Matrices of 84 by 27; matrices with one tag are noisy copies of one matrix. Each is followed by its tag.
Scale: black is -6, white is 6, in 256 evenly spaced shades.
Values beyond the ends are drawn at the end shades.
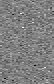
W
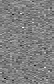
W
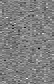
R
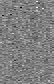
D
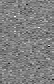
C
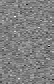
C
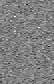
C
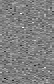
W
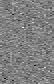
W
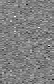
C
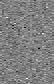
R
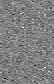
W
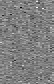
D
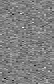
W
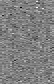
D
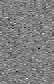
R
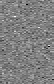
C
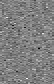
R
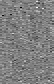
D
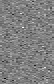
W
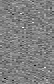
W
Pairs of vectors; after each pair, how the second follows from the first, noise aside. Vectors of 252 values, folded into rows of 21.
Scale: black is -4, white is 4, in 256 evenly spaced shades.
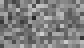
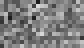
copied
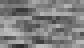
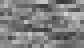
reversed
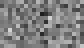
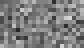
shuffled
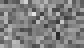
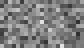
shuffled
